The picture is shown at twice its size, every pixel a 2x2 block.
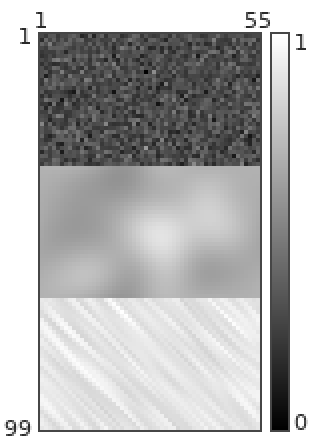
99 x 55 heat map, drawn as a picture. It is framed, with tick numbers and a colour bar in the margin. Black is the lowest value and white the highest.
The table splits into 3 rows of 1 panel. Panel 1,1: low, fine-grained. Panel 2,1: high, smooth. Panel 3,1: very high, slanting down to the right, faint in contrast.
